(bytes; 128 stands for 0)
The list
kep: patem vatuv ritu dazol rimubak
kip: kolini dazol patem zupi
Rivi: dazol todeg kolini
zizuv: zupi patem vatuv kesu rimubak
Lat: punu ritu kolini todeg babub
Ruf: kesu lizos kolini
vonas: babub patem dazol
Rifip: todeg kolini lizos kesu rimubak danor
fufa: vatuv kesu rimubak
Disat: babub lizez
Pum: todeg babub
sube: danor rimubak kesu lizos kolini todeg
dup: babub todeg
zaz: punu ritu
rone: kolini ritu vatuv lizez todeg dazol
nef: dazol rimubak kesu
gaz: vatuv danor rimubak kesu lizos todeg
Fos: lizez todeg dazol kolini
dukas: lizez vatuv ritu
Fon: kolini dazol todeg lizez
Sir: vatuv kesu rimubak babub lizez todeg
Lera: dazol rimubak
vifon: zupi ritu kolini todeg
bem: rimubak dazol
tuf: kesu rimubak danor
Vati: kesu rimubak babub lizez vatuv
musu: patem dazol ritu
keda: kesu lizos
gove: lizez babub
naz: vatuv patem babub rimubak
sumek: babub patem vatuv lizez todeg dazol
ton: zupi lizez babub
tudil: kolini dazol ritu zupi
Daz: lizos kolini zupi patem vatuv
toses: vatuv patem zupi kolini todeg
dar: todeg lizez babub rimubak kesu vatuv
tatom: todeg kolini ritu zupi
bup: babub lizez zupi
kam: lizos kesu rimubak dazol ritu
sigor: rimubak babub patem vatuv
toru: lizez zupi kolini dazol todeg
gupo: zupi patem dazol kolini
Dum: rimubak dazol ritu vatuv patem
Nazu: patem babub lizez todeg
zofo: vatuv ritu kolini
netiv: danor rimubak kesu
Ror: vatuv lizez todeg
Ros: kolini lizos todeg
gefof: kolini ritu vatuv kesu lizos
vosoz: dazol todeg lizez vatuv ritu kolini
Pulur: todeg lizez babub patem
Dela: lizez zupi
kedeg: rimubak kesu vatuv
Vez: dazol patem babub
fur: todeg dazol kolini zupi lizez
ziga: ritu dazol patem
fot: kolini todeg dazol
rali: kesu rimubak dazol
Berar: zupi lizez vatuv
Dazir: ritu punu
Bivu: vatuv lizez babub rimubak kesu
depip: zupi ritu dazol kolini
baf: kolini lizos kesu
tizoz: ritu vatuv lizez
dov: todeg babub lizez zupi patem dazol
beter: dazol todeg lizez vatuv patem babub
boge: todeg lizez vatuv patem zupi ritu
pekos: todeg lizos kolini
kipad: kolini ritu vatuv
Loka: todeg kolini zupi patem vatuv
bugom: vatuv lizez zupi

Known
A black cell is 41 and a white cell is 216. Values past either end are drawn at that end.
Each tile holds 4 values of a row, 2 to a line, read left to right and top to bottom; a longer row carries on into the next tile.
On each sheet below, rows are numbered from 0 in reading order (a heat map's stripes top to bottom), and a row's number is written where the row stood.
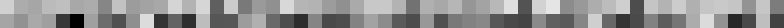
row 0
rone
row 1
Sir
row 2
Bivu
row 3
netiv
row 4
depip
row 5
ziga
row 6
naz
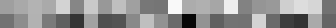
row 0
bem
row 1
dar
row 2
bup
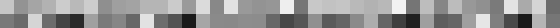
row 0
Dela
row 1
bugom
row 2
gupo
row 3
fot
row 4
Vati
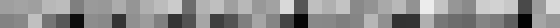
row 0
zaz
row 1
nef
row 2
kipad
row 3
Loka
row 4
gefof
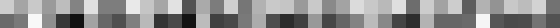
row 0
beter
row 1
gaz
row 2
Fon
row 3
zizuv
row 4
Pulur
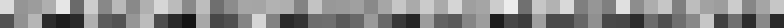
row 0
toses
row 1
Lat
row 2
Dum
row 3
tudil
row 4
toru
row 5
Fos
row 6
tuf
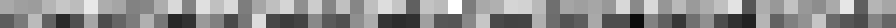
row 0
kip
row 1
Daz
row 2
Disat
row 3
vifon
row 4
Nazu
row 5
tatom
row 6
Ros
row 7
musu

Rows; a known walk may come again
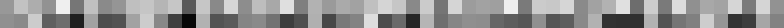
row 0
rali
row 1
fufa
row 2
Rivi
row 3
Ror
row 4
gupo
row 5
toses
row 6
Berar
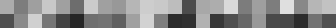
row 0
tizoz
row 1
kep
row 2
Fos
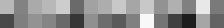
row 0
keda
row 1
beter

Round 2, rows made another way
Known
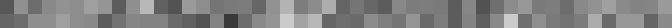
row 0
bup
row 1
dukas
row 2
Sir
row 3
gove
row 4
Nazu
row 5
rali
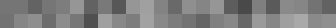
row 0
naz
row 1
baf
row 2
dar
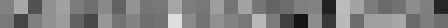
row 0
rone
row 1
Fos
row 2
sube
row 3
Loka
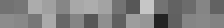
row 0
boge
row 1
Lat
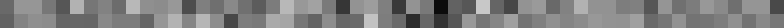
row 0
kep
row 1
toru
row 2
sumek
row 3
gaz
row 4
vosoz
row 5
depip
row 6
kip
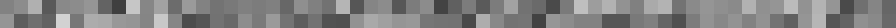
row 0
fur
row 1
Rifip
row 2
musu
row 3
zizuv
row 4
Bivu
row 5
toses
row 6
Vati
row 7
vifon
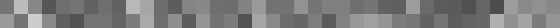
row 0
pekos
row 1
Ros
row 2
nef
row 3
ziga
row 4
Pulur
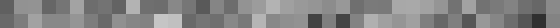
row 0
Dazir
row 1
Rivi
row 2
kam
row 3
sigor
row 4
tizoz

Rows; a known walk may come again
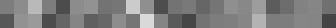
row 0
zofo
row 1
pekos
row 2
kedeg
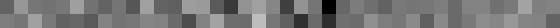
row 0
keda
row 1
Berar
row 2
gaz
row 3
gove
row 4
Disat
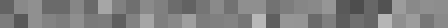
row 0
Lera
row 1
fufa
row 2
bem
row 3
Pulur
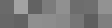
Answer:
Ror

